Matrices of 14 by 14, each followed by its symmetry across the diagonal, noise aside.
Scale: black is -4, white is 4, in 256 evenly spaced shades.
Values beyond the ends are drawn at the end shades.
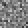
symmetric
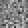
neither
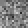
antisymmetric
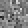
antisymmetric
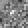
symmetric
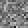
neither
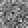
symmetric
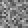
neither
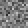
neither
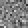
antisymmetric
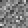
symmetric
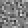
antisymmetric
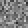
neither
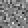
antisymmetric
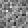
symmetric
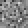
symmetric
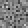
symmetric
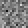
neither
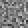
antisymmetric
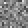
neither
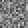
neither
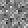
symmetric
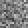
neither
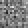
antisymmetric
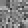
antisymmetric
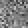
antisymmetric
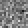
neither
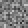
symmetric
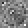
symmetric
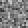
antisymmetric
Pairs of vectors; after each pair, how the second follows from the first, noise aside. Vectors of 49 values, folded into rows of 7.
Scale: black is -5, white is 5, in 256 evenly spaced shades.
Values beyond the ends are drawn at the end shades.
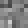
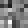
scaled up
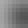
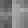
wrapped around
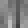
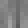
shrunk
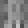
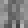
negated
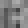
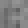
shrunk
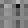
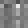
negated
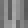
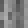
wrapped around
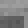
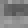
wrapped around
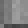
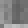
negated
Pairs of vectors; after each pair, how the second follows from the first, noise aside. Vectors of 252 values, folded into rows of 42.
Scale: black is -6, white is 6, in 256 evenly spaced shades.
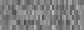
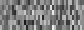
scaled up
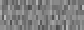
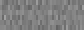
shrunk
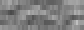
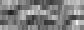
scaled up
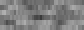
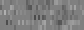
partly zeroed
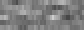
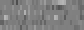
partly zeroed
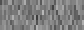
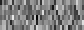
scaled up
